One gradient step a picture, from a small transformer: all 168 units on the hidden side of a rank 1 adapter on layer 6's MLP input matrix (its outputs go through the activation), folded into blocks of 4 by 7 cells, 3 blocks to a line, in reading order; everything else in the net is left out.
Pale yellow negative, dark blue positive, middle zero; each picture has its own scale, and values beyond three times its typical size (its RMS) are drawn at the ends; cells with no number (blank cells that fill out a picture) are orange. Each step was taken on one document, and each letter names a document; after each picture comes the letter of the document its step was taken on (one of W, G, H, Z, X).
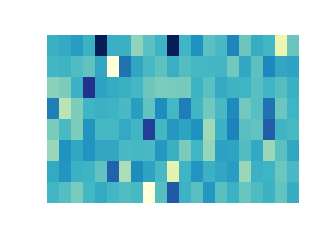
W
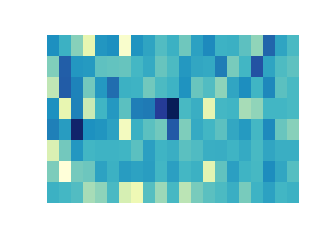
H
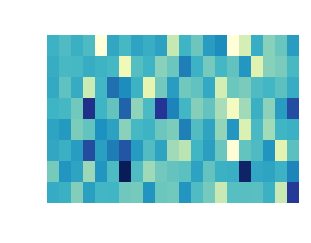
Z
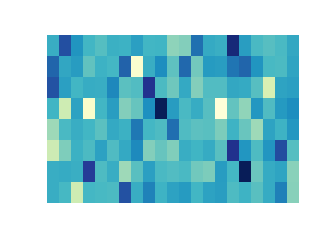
Z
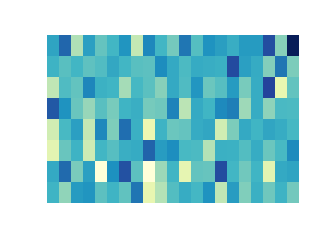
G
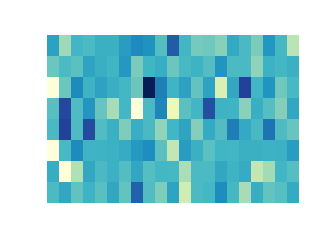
H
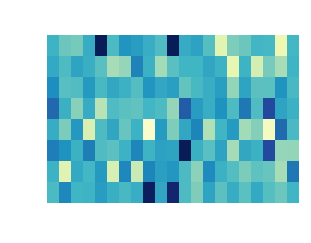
W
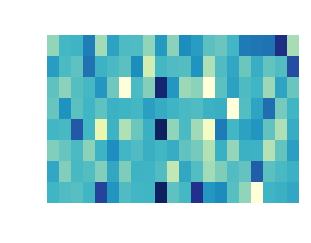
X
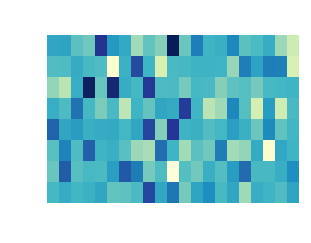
W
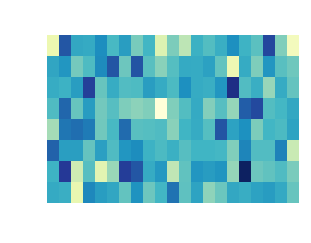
G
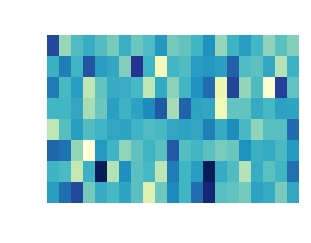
G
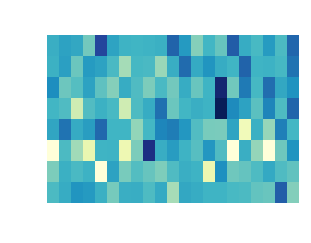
Z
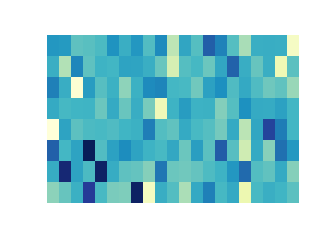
G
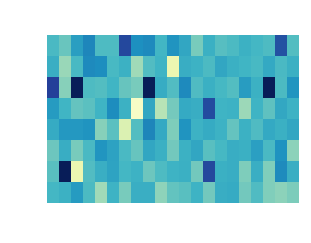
H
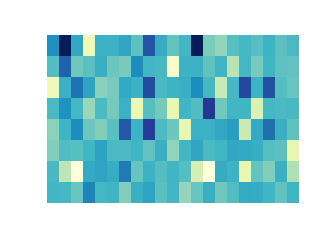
H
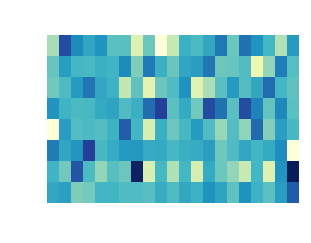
G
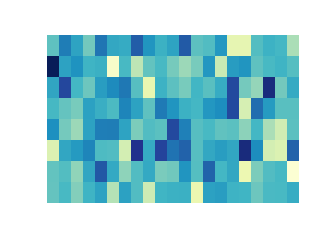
W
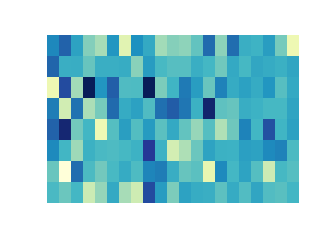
H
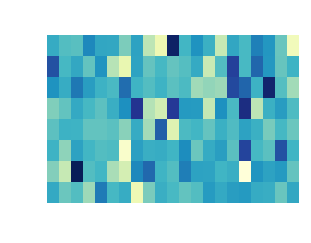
G
